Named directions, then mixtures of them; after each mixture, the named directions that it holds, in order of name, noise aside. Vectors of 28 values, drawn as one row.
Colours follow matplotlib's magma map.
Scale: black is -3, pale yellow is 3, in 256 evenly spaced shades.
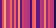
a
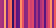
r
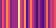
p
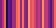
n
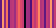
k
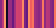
n, r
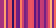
r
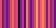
p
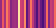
p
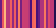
a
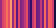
a, n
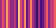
p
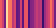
n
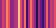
p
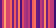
a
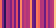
a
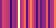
n, p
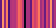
k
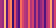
r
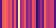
a, p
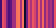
k, n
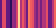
n, p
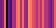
n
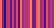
a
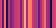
k, n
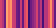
n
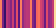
a
